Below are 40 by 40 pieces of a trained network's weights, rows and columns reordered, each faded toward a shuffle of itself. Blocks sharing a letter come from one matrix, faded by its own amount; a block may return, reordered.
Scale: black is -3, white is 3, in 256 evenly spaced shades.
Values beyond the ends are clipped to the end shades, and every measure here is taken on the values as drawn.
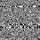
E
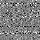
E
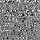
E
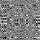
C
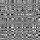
C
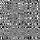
C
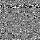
E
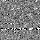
E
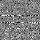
E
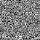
E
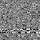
E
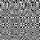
C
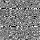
E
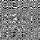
C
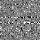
E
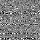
E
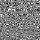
E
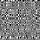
C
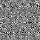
E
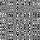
C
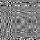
C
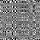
C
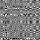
C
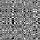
C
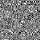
E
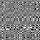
C
